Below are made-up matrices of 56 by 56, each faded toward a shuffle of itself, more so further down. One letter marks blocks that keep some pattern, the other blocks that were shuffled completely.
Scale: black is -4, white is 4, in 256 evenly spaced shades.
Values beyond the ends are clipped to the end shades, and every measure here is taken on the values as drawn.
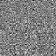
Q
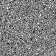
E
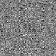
Q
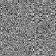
Q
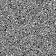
E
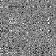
Q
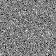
E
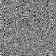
Q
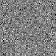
Q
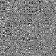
Q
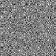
Q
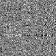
Q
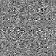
Q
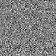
Q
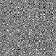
Q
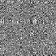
Q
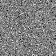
E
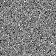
E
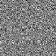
Q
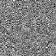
Q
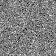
E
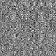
Q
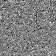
E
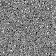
E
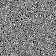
E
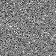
E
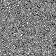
E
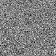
Q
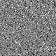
E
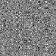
Q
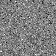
E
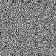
Q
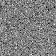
E
